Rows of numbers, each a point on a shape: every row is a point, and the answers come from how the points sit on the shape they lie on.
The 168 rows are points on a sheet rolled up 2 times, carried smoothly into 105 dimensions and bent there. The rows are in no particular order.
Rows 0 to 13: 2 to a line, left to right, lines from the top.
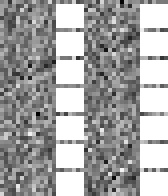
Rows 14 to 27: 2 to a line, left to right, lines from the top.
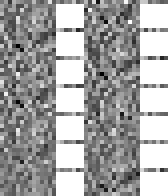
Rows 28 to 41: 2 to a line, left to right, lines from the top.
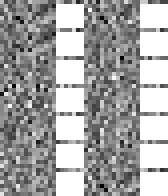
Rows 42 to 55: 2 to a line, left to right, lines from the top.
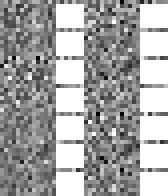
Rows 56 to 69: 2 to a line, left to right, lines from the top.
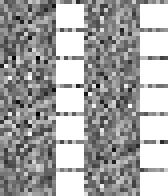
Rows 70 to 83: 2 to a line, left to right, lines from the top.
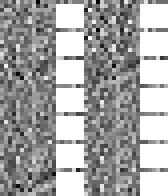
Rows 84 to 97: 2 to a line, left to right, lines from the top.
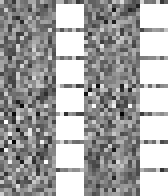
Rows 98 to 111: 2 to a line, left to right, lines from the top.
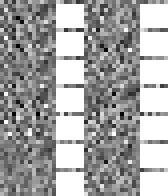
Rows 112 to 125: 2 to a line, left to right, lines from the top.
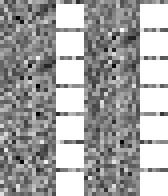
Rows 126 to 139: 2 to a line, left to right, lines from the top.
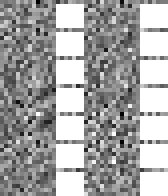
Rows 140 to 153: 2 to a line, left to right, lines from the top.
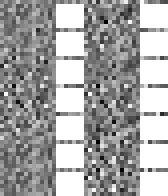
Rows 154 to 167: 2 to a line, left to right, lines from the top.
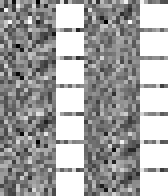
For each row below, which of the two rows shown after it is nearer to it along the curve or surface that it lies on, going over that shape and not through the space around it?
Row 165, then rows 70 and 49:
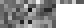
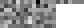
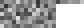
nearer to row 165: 49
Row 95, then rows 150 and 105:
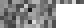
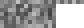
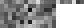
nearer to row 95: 105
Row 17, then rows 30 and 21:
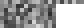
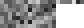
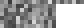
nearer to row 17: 21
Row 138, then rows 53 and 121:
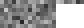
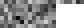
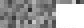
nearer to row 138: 121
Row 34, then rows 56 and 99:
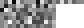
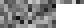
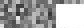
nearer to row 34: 56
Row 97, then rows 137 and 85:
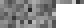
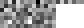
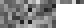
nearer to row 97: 85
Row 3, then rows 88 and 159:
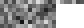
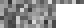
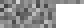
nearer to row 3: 88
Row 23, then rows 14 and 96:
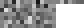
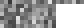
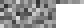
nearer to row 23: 96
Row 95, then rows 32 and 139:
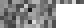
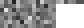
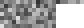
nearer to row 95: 139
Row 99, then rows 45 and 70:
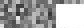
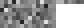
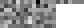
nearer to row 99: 70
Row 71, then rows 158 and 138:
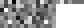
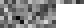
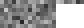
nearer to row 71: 158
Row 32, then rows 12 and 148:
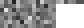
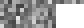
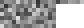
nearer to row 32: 148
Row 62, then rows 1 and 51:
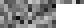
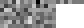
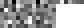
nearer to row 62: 51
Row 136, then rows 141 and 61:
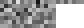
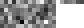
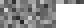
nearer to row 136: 61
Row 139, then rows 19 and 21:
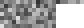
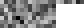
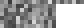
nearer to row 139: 21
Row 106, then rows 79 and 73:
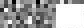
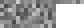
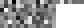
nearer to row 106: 73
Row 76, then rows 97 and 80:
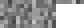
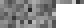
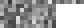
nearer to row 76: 97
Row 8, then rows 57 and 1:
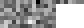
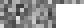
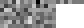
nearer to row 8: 1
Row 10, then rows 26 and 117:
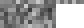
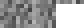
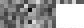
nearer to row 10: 26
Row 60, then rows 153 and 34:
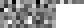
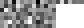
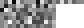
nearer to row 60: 153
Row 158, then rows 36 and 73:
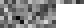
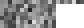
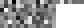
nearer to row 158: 73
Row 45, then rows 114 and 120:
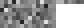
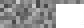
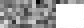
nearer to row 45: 120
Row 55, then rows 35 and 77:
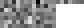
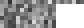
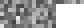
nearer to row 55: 77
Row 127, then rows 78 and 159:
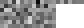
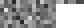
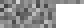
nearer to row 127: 78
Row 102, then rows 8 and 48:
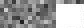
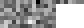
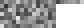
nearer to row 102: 8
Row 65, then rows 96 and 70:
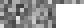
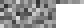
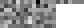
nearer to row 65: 96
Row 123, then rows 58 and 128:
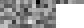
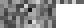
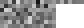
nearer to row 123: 128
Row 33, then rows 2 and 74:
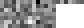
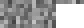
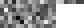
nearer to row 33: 2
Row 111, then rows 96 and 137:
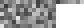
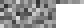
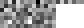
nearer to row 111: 96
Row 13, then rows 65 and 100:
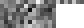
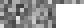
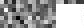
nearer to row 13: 65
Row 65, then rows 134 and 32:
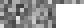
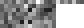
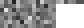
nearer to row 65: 134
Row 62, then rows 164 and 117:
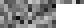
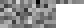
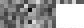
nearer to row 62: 117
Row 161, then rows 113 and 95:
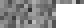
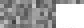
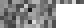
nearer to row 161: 113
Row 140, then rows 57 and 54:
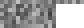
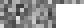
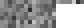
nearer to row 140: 54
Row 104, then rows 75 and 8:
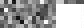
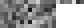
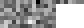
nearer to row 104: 75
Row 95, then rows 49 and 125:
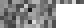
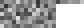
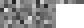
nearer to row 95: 49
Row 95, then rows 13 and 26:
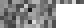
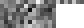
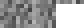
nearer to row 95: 13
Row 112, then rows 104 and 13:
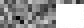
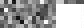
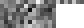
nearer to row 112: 104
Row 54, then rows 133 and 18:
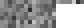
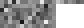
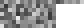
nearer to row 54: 133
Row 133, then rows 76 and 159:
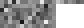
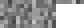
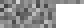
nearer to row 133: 76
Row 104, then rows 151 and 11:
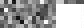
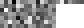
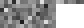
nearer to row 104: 151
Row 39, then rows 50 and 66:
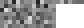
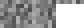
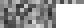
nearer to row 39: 50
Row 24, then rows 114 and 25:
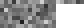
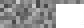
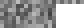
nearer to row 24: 25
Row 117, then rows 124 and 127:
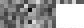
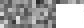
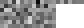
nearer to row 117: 124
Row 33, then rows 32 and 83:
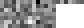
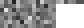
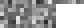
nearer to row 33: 32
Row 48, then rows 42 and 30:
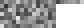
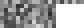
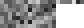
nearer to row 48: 42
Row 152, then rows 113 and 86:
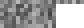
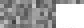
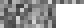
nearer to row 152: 113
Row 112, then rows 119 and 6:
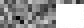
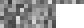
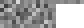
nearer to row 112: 119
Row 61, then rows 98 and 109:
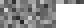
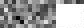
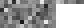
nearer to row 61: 109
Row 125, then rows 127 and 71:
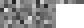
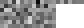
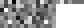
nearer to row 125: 127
